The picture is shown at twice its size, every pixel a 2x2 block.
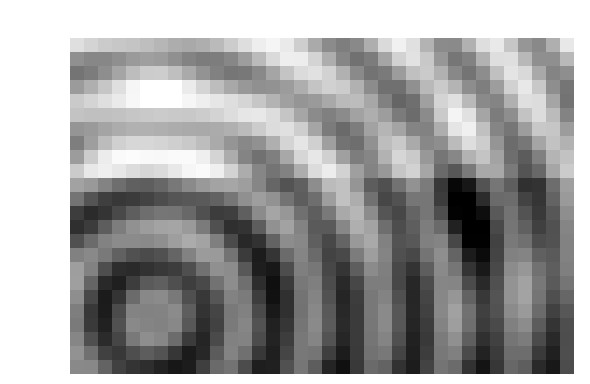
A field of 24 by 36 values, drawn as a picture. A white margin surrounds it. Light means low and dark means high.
Overall the values sit about 50% of the way up the scale. There is an overall slope up to the bottom. The top left is the ninth with the lowest average. There are no lone odd cells. Rings spread out from the bottom left. The bottom part is higher, past a seam about 40% of the way down.
